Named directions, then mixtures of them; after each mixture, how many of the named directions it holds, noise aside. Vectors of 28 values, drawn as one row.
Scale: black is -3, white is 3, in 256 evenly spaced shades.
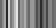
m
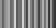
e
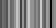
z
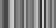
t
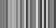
two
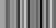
two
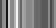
two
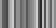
one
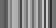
three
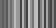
three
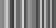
two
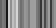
three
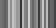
three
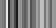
one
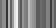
three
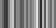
one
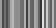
two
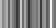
one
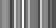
three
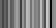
one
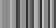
three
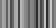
three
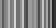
one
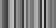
one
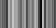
three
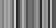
two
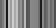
two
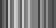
three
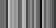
three
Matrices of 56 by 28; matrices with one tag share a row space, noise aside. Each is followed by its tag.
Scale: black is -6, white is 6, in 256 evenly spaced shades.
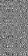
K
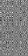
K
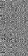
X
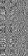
X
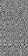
K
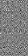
K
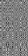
K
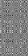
K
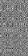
K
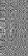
X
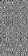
K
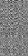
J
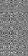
J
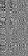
X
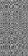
J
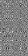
K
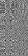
X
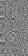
X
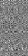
J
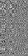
X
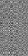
J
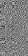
X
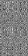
K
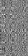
X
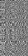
X
